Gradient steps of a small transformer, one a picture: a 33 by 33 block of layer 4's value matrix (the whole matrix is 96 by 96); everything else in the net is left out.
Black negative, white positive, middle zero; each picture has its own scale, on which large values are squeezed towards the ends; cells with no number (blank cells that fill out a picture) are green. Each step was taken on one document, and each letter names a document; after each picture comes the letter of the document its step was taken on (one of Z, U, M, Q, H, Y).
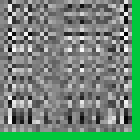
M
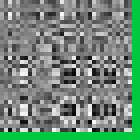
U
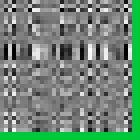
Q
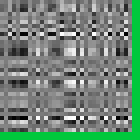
U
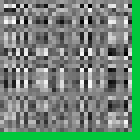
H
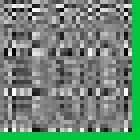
Q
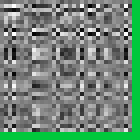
Q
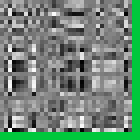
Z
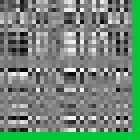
U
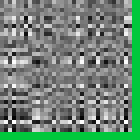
M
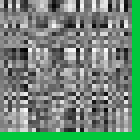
U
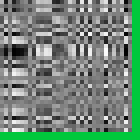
U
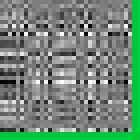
H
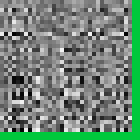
M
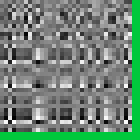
M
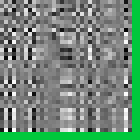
Q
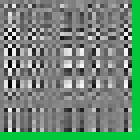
Q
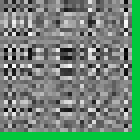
Q
